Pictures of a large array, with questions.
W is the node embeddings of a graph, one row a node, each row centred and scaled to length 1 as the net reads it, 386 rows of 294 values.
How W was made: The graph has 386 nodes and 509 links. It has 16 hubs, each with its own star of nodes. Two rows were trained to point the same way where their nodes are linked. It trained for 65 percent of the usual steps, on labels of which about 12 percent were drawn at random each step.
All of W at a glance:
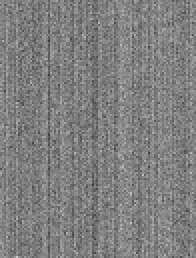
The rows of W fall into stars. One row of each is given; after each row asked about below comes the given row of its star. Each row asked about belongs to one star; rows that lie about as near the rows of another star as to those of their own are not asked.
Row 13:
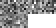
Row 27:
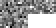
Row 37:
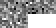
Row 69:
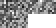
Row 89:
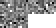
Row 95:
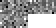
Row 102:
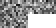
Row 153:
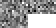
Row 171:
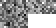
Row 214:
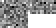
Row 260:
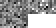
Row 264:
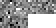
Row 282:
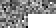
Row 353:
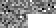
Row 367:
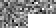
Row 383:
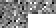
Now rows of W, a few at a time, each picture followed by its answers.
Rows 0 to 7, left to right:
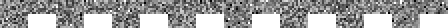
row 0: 214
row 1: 27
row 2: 27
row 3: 264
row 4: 37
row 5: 95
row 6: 353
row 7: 353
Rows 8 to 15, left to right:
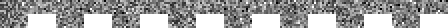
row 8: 69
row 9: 214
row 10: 264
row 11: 171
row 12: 383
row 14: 383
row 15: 171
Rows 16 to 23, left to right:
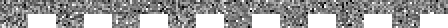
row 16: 353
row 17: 13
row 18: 95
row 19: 353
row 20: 171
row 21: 214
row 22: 69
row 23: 260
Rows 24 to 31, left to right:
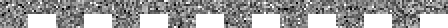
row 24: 102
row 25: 214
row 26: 367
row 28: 102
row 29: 37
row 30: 260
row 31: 27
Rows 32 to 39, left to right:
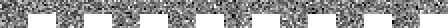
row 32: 282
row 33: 353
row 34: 367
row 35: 89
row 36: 367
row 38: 353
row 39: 353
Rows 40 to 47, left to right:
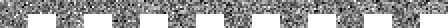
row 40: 102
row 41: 95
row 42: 153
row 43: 282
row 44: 102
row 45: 89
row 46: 171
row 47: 69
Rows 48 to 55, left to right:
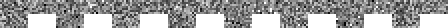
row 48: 171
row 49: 282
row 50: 95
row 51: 264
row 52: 383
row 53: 37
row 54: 383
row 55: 367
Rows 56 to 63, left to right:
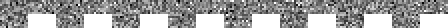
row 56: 353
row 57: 367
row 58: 260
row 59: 260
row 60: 282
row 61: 89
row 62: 260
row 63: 102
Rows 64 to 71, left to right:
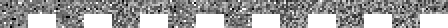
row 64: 27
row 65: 13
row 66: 69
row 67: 153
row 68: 13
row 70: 214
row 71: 27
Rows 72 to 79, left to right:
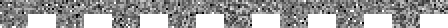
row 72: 89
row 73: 27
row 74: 383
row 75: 264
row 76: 353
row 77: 367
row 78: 27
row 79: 69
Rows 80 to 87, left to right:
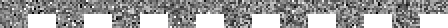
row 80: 37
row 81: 95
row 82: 260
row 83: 367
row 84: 383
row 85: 27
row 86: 69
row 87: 153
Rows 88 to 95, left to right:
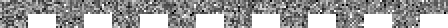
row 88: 282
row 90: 102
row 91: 102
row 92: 260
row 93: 260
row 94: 69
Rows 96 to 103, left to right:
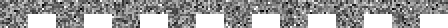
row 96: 102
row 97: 171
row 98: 27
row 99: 69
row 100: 37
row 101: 367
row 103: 13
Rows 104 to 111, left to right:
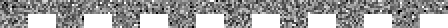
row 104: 353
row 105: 282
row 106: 153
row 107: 171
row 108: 353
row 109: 27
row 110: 95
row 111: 353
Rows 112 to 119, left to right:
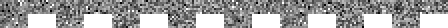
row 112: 27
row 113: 367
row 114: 37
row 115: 89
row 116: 264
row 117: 353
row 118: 27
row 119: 95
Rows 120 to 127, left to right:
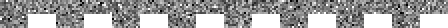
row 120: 383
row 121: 102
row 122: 171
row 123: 102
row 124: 353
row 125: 264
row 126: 214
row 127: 69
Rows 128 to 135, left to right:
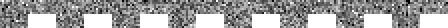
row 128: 153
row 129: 37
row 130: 69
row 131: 367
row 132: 171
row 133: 95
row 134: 13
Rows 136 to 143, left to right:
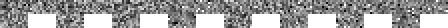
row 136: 69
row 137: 264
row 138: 282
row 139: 383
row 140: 214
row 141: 27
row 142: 353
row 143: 13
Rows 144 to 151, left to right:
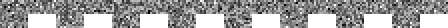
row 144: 282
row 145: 367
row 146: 282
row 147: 383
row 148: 89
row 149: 13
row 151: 69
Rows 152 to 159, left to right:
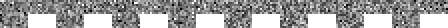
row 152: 264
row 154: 153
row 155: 153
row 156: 171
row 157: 153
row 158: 89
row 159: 37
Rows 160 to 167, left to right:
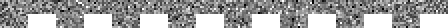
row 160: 102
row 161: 153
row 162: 69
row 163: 383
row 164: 89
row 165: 264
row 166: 27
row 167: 282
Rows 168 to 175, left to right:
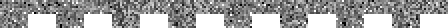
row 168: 89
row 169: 89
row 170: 69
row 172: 153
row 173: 383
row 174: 383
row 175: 69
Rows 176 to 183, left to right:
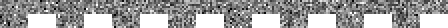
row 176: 383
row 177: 260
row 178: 264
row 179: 89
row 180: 69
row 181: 367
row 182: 102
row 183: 69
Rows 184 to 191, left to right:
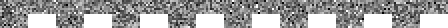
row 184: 69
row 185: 89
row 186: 282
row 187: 69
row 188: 353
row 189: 282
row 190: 89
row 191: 282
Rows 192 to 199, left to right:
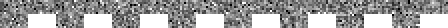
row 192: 27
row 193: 69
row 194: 102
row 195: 37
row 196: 27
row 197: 264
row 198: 260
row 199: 69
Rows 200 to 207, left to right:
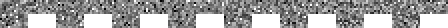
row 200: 282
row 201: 13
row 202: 214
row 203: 153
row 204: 383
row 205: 383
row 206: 89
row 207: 383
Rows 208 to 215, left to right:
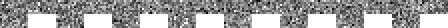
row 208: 353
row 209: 37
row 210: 37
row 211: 37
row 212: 95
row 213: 260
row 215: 102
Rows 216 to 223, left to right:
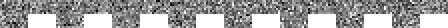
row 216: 153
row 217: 367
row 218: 260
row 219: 89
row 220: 102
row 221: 37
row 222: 102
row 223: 69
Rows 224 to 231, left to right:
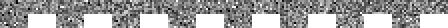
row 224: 69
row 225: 95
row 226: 282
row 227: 13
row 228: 153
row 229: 383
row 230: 95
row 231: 13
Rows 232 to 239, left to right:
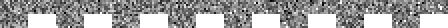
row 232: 27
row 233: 171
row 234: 95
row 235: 37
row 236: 264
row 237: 69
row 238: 69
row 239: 102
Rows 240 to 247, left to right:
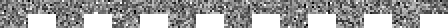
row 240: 27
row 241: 383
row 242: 282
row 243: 260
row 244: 214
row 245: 353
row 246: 89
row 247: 102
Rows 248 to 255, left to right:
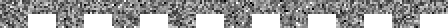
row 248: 171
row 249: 37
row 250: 89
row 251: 13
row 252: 153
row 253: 264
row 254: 13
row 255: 282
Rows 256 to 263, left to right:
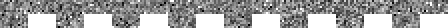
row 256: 264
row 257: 282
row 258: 89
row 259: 153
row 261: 214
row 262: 383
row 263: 264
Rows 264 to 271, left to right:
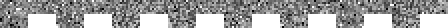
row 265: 171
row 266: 383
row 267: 260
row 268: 282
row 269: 367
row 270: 153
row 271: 383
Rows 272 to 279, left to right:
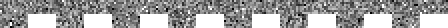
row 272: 27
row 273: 27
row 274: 383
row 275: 13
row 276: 260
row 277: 69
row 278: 89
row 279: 95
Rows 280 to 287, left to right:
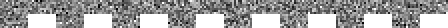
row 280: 383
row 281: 69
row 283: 102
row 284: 27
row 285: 95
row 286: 153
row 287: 89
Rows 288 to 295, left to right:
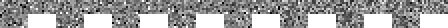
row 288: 367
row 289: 37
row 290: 95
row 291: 69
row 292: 353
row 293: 367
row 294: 383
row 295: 264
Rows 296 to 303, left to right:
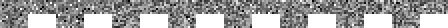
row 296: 13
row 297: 260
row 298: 282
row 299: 37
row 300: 27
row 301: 153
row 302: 95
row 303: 102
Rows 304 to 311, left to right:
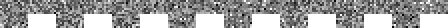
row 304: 353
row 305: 27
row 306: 383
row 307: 353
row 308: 153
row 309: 153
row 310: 13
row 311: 171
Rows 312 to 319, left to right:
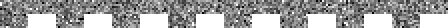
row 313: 367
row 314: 383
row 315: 264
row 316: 102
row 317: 37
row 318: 282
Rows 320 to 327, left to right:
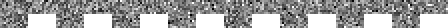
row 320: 260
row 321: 37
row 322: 264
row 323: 13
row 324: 153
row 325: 171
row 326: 214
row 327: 282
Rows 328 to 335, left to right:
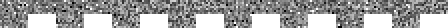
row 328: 102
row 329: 353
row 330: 102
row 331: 37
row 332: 37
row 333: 95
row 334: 37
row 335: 282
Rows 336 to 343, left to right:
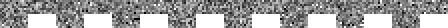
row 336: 102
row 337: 171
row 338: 367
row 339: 13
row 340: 37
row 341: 282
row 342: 69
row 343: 89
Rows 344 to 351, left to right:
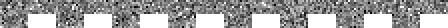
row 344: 171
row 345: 367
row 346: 171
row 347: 282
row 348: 214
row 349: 27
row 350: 264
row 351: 264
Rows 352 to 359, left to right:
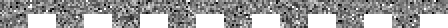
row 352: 27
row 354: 260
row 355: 153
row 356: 383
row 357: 171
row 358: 13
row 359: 260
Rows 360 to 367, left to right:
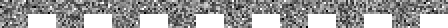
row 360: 367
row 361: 282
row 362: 37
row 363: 102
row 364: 171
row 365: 282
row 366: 153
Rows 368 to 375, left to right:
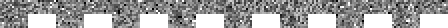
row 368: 282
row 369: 95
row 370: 353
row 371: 13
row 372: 153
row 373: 264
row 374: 95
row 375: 367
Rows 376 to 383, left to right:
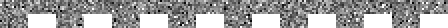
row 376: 171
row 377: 95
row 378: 171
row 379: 367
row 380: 383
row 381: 383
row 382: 102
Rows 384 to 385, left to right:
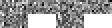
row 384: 214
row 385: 171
